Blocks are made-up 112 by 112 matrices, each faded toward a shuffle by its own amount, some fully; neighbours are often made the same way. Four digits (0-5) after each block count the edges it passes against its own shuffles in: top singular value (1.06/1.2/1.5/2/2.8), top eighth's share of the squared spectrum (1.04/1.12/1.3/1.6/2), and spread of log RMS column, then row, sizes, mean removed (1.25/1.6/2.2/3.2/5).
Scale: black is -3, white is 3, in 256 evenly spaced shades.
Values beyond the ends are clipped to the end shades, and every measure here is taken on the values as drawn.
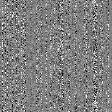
2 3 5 0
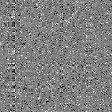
4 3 2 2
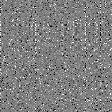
4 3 2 1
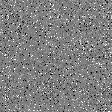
3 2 1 0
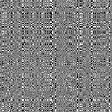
5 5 4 4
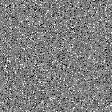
4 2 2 1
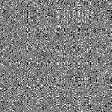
4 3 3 2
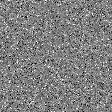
2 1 0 0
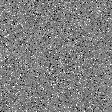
2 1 0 0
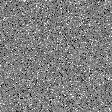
2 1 0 0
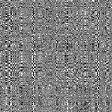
5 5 4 3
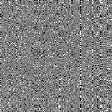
5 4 3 2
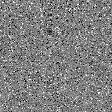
3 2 1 0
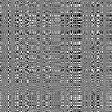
5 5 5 4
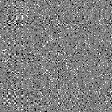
5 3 3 2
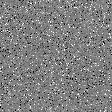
0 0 0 0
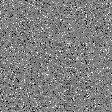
3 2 1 1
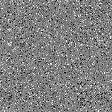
3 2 1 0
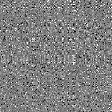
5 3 2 2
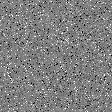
2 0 0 0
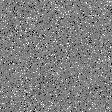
0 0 0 0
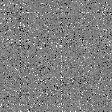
2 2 2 2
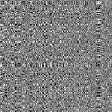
5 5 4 3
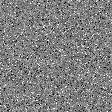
0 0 0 0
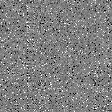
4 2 1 0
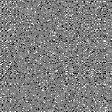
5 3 2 2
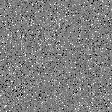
3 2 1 0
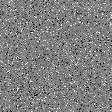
3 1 0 0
